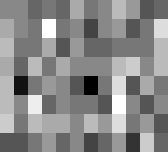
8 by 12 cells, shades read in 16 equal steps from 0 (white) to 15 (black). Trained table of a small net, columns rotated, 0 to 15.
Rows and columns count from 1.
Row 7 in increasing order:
2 3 4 4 5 5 6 6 7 8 8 10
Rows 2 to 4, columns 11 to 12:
8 2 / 8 4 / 7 4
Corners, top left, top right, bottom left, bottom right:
7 9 10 9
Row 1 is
7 7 9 8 9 5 8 7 4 6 10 9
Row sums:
89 79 87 70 97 78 68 100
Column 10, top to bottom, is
6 10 8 3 10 7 8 12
